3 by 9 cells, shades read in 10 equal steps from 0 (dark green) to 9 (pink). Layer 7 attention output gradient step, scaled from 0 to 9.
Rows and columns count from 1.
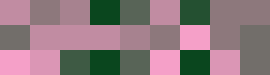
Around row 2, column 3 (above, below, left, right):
6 2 7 7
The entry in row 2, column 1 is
4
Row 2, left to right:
4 7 7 7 6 5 9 5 4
